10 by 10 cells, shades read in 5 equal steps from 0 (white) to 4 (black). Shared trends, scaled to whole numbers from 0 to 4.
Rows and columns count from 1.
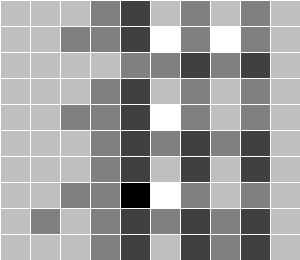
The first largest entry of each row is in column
5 5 7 5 5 5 5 5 5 5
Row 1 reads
1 1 1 2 3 1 2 1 2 1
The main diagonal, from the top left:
1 1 1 2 3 2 3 1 3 1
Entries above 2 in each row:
1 1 2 1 1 3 3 1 3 3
